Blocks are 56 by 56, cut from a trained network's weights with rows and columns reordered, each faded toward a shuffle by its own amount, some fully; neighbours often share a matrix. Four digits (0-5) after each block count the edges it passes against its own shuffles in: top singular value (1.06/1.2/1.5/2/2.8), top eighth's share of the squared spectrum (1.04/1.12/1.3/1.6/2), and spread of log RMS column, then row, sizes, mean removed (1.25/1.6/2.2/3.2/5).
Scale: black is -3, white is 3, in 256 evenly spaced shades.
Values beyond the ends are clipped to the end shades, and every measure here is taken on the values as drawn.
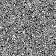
1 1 0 0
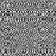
4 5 2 3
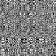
4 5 2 3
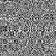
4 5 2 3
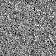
2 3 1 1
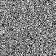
2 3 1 0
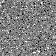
0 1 0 0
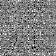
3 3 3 0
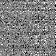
3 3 2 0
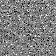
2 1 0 0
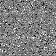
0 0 0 0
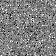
0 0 0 0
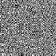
3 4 2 1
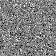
0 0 0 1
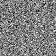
2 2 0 0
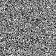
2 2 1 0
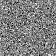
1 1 0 0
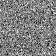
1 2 0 0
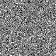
2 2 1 0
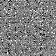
2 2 1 0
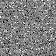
0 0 0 0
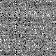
2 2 2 0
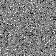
0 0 0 0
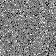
0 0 0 0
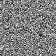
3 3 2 0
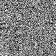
2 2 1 0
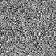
3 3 1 1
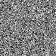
1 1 0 0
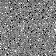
0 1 1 0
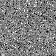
0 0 0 0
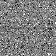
2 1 1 0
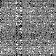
3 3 3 0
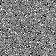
0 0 0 0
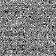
2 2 2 0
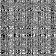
4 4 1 3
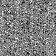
1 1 0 0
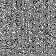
2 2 0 1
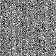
2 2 0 0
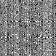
3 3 0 2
